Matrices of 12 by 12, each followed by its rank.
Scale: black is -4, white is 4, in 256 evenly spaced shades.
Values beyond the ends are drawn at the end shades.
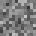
full rank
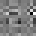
two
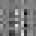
two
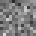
full rank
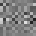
two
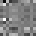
two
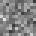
full rank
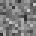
full rank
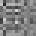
two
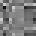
two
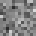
full rank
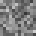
full rank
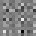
two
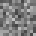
full rank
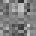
two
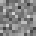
full rank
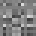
two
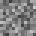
full rank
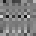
two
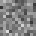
full rank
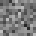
full rank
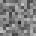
full rank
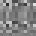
two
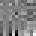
two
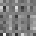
two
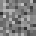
full rank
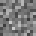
full rank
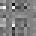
two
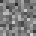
full rank
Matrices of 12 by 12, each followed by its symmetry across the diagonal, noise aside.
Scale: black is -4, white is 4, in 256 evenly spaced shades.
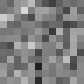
neither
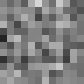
antisymmetric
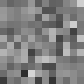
antisymmetric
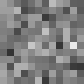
neither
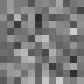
neither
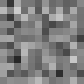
antisymmetric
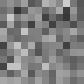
antisymmetric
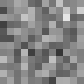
neither
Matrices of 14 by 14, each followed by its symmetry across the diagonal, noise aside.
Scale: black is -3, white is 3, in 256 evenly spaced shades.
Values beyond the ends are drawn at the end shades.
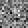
neither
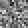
antisymmetric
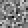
symmetric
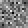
symmetric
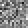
neither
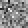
symmetric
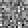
neither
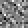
antisymmetric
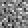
antisymmetric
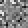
symmetric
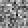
neither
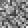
symmetric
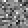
neither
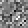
symmetric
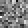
antisymmetric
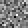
antisymmetric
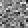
neither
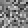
antisymmetric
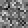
symmetric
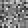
antisymmetric
